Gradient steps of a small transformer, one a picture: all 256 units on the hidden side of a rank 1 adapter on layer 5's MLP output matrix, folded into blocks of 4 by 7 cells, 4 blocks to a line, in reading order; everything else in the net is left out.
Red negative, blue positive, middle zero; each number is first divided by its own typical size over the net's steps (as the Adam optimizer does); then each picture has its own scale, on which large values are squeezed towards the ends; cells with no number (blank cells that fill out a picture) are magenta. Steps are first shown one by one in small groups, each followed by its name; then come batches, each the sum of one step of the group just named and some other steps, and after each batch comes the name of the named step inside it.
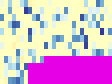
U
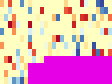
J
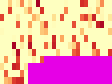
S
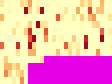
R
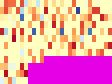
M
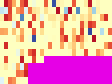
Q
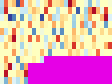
M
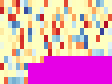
U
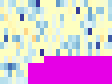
J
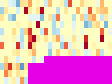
R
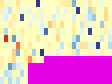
J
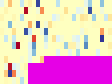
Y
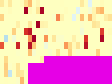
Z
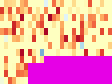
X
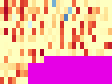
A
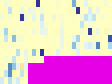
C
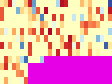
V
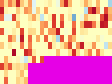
V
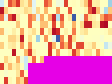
V
